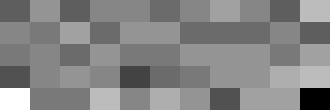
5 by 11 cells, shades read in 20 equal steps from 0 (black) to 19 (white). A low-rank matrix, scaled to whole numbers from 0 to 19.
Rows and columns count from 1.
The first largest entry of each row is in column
11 3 11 11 1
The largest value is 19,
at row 5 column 1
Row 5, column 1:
19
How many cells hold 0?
1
